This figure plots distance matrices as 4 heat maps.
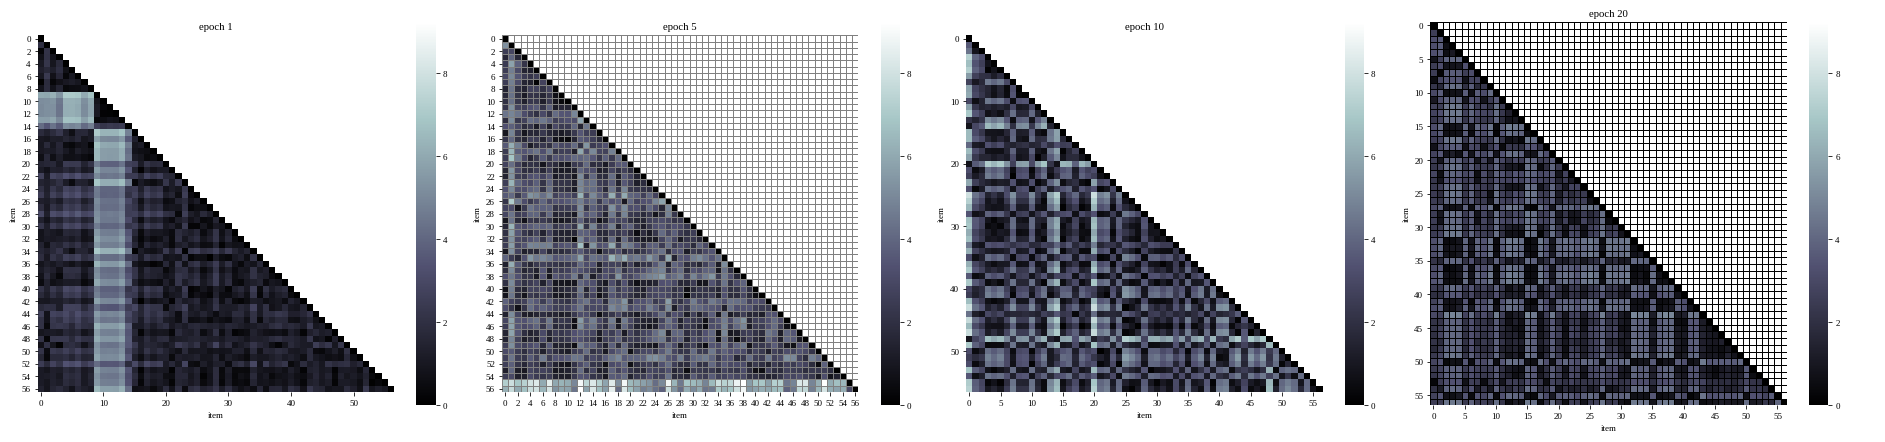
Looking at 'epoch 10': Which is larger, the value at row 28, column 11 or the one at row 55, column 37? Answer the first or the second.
the first
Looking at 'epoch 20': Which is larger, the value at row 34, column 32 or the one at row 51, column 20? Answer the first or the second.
the second
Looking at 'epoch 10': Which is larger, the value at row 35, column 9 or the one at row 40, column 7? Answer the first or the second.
the first
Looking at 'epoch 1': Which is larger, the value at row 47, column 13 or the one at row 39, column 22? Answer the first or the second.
the first
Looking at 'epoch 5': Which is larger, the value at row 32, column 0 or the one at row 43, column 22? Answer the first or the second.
the second
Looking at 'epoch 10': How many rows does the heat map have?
57
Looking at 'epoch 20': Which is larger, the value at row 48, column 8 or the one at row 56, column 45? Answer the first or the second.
the first
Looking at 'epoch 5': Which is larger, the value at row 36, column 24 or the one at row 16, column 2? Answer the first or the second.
the first
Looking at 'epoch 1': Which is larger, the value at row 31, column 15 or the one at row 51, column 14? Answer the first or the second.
the second
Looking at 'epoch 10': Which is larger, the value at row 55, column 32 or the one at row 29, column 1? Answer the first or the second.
the second
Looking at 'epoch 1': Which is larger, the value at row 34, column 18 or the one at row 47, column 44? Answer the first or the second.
the second
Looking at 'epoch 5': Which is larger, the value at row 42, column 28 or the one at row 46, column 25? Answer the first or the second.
the second
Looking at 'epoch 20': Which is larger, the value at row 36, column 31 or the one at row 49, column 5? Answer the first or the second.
the first
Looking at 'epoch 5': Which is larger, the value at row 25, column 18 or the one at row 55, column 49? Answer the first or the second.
the second
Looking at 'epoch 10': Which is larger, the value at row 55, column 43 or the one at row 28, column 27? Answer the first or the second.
the second
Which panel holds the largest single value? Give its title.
epoch 5
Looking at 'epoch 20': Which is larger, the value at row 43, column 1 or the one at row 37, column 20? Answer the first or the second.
the second
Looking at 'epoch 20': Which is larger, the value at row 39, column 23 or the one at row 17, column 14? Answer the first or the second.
the first
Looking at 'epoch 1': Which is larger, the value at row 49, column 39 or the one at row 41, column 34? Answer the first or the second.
the second
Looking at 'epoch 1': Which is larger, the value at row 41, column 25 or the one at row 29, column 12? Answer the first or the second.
the second
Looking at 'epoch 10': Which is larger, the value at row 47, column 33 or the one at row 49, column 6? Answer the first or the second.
the first
